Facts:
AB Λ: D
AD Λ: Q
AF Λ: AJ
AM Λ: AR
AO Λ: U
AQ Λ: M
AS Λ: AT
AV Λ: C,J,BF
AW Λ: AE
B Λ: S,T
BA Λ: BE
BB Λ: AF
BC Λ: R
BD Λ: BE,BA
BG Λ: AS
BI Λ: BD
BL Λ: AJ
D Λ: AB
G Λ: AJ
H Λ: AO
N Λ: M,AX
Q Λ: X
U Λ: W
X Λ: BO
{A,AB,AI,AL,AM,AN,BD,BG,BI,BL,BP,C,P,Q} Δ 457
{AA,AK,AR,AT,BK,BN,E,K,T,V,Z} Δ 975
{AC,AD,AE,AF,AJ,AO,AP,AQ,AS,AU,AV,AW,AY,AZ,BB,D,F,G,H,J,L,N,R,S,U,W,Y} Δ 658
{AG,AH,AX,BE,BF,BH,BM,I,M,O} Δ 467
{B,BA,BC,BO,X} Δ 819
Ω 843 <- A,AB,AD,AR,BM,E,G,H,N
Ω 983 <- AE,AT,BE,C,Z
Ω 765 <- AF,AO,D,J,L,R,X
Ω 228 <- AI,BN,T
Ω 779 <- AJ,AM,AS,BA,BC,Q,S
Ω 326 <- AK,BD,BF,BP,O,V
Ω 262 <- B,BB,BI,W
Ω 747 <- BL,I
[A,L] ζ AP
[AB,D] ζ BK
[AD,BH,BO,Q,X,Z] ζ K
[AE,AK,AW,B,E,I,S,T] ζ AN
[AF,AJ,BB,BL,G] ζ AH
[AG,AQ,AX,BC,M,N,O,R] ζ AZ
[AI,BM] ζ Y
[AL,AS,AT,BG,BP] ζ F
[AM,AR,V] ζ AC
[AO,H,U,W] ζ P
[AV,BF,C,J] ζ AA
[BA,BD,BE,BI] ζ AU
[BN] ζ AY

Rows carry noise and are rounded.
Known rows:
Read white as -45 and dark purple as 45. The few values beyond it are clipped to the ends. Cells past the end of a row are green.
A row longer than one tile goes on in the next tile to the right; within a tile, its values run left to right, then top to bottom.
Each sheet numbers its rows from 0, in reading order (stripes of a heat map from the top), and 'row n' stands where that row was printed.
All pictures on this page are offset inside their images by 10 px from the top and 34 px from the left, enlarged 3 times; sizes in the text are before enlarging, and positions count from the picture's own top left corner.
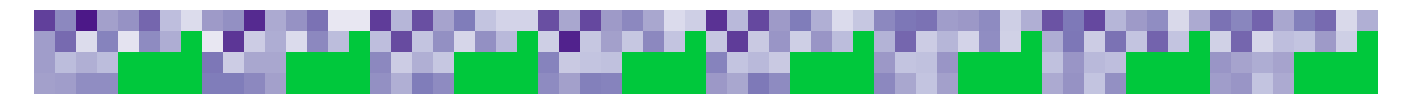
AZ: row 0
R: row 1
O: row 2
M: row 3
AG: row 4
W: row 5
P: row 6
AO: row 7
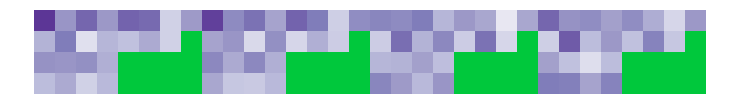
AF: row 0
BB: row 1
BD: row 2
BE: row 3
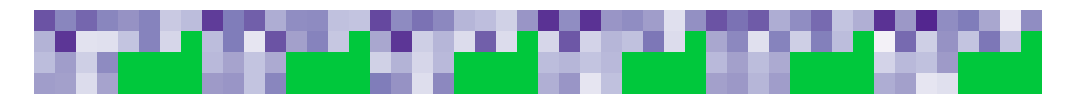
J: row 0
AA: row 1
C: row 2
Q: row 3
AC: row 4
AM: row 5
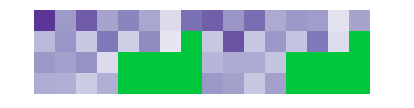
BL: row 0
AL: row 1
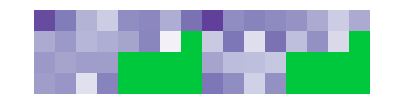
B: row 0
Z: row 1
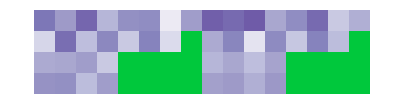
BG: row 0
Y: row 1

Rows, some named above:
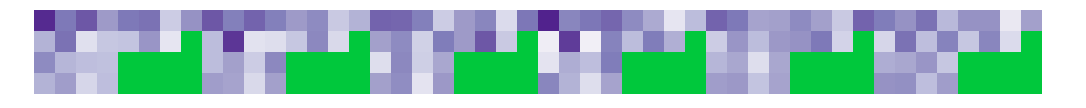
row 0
AJ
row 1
J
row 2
AN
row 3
AR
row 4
I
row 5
BG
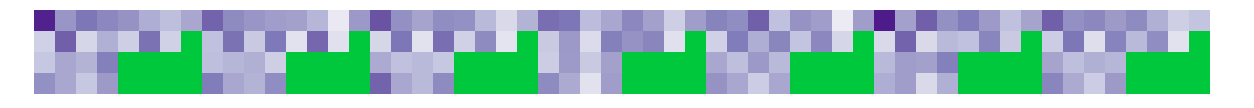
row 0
BO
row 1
AI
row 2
BN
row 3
AK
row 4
BI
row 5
X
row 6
V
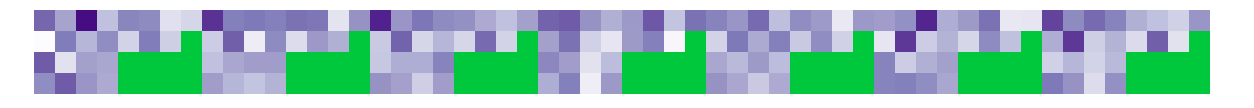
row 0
BC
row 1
AD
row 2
BO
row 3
S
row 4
BI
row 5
R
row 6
C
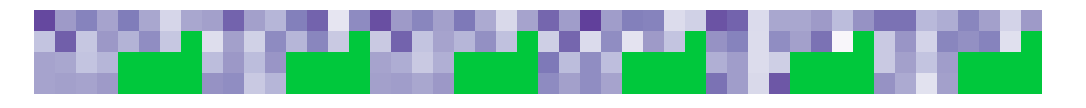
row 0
BH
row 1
AW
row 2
BH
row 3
AQ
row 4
T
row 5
AK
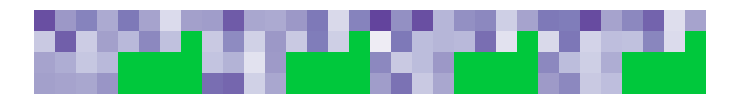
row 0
BH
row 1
AE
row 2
BA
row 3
AS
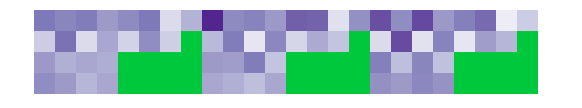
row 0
U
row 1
G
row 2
N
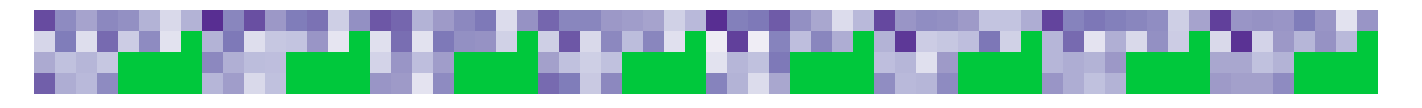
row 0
BN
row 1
AJ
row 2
E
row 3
AT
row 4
AR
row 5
BF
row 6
AV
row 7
BM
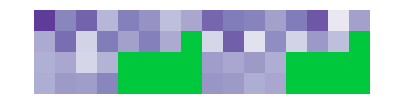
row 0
AH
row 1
H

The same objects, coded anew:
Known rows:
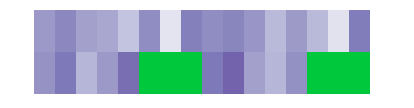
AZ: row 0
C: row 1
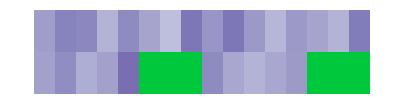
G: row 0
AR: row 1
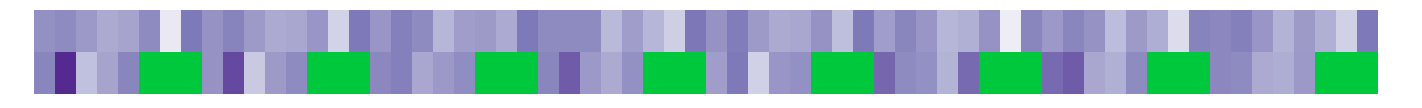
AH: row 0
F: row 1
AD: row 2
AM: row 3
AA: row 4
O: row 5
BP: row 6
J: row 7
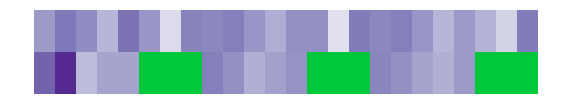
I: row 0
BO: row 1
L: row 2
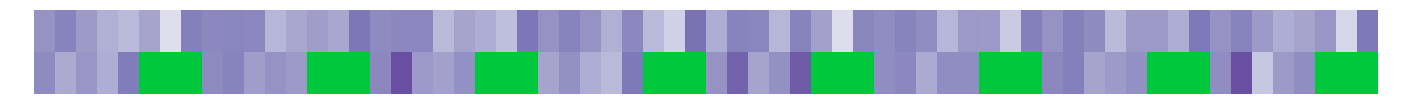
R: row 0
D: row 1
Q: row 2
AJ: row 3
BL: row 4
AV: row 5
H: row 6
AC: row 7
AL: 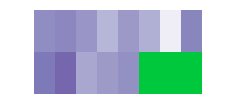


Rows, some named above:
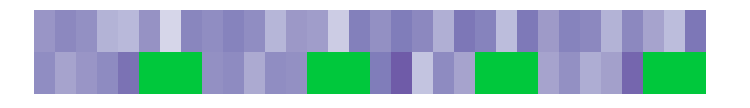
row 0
AQ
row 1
AV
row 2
B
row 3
G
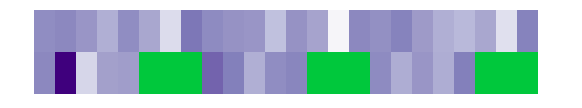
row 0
AN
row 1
AI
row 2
R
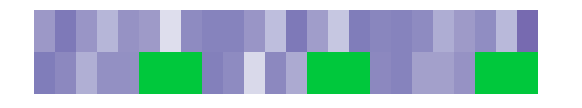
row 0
W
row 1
T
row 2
X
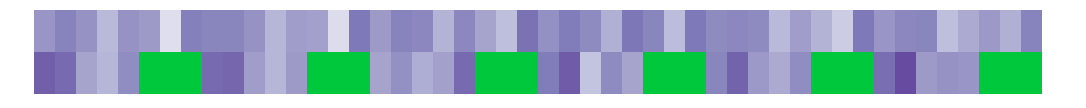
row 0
BF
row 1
BE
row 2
G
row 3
B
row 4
AM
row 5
BD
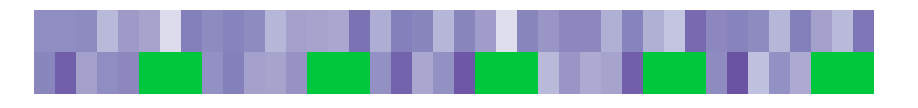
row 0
BG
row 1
AS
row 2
BL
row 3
AF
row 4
AW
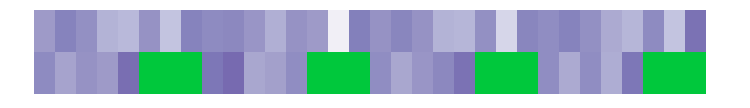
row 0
N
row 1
BH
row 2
AQ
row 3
BC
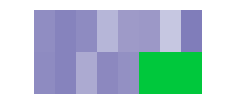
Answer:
U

